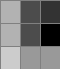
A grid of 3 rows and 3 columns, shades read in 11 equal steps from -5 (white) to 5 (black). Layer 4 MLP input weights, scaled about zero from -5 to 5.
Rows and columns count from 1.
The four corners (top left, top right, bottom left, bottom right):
-2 3 -3 -1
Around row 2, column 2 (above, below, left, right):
2 -1 -2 5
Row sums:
3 5 -5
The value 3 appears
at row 1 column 3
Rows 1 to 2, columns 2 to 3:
2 3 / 2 5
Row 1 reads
-2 2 3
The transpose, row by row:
-2 -2 -3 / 2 2 -1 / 3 5 -1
